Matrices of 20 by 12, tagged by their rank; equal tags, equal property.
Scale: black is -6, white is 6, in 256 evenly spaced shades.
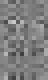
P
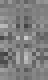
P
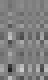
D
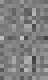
P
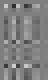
D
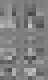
P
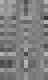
P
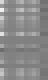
D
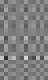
D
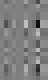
D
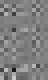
P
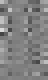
P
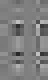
D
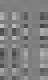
D
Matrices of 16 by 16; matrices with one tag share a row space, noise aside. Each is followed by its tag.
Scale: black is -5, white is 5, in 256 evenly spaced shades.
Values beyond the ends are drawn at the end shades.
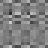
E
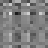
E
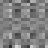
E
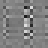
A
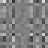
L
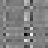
A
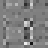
A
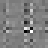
A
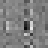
A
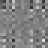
L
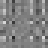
L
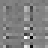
A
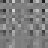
L
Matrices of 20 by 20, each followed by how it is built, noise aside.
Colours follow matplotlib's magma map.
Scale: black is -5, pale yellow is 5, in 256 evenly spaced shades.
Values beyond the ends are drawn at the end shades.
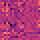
low rank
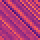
Toeplitz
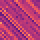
Toeplitz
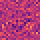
low rank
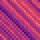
Toeplitz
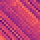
Toeplitz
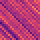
Toeplitz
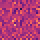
low rank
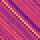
Toeplitz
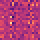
low rank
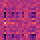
low rank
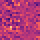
low rank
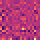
low rank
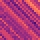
Toeplitz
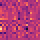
low rank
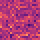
low rank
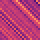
Toeplitz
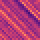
Toeplitz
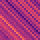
Toeplitz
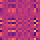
low rank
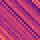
Toeplitz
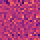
low rank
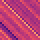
Toeplitz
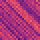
Toeplitz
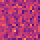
low rank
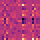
low rank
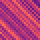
Toeplitz
